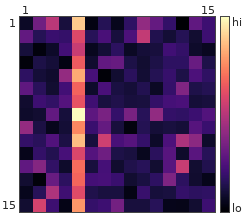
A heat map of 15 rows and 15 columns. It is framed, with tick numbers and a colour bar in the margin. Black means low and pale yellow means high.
Column 5 differs from the columns beside it. The values are skewed, with a long tail toward high values. Overall the values sit about 20% of the way up the scale.
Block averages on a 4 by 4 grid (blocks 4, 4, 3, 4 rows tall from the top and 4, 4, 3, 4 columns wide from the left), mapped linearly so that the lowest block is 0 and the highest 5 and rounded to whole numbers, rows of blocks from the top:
1 3 2 1 | 1 4 1 1 | 1 5 0 2 | 2 4 0 1
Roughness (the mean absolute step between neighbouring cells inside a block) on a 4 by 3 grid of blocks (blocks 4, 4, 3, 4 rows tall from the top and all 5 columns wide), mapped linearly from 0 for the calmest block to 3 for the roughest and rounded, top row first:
210 | 200 | 211 | 301
